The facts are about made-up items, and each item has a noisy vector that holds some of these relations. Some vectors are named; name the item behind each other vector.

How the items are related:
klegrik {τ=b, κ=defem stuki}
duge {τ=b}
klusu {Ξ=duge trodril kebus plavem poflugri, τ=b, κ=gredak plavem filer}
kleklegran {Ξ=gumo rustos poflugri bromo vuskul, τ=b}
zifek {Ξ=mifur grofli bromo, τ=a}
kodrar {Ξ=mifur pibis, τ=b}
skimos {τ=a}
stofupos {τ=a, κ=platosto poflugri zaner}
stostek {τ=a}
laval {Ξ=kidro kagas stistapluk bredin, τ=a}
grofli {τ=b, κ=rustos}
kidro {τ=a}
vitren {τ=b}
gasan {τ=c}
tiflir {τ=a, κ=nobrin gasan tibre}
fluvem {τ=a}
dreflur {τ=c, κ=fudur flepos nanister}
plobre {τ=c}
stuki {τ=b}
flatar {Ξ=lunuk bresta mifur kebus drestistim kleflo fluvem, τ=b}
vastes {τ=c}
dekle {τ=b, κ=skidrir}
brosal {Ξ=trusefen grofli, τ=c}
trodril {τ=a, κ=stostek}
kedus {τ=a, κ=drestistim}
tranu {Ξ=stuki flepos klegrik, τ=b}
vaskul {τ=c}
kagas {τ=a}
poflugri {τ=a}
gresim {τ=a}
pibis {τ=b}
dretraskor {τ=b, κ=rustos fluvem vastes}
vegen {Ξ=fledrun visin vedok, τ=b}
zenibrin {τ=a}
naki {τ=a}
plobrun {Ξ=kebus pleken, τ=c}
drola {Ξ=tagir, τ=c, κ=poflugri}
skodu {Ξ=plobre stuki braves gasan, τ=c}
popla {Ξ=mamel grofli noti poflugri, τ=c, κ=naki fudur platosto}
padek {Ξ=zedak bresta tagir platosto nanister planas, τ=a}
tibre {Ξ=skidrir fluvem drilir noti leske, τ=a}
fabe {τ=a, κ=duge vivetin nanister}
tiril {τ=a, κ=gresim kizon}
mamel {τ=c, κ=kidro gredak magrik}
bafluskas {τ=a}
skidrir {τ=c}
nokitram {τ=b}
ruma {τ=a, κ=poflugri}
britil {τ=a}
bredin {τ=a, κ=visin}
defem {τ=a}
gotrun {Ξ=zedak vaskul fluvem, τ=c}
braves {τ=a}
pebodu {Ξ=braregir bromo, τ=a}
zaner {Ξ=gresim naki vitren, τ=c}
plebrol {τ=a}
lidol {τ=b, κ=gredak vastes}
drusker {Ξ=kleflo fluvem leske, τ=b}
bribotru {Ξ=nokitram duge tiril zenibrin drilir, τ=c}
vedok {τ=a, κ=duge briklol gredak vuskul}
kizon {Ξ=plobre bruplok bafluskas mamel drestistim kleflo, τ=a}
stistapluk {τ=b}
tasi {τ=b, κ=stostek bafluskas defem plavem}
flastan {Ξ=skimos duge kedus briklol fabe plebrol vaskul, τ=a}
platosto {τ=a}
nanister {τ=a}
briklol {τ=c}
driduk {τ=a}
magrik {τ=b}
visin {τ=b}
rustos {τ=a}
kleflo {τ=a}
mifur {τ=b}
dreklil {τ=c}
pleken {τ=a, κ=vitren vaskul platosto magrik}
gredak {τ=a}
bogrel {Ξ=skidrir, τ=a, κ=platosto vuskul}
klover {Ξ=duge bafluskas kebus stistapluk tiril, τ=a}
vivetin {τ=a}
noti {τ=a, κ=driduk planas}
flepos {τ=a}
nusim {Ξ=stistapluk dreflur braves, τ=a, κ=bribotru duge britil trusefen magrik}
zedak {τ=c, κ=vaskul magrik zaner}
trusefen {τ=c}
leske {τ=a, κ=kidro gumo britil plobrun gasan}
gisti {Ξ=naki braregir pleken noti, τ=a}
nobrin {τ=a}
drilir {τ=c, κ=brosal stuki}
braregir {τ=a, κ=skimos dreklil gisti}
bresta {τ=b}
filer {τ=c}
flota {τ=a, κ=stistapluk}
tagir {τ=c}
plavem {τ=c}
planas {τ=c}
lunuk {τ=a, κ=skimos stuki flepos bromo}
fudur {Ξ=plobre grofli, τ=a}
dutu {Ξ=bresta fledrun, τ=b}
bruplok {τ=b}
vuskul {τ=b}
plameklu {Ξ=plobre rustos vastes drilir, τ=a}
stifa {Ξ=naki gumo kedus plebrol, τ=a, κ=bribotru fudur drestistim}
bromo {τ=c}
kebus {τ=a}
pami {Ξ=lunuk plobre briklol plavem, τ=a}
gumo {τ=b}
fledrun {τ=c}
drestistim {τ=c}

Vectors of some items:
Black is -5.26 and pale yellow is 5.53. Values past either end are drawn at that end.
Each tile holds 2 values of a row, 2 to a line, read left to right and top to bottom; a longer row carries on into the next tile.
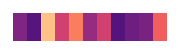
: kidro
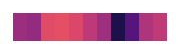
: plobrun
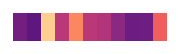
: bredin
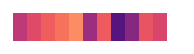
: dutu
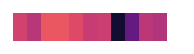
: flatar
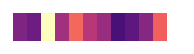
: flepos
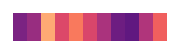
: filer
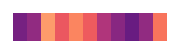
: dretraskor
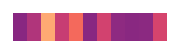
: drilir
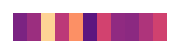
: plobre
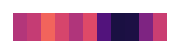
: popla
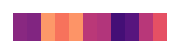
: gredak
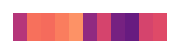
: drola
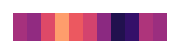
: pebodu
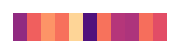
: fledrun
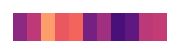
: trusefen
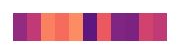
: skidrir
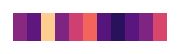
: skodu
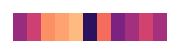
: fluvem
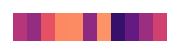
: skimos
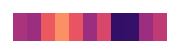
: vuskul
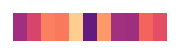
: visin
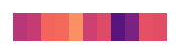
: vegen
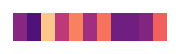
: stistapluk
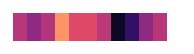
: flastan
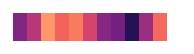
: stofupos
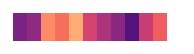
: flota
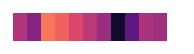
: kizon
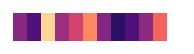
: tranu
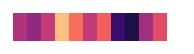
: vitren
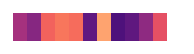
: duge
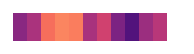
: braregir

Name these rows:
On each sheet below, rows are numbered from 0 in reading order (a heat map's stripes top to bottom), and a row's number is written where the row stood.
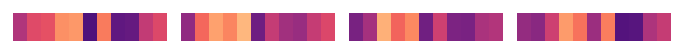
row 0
vaskul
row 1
vedok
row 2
grofli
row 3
gumo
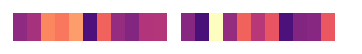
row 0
kebus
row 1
stuki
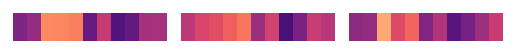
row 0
rustos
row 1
gotrun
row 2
vastes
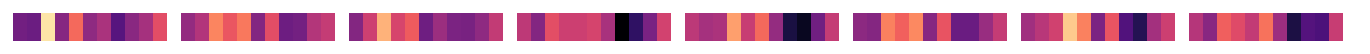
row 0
gasan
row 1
bromo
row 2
mamel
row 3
bribotru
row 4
stifa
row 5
zenibrin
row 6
naki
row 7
klusu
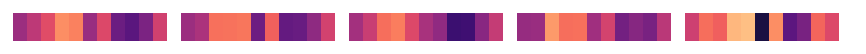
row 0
fabe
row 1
briklol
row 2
bogrel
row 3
trodril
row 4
platosto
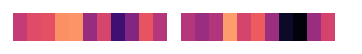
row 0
padek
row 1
zaner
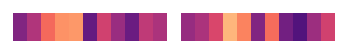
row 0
noti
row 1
kedus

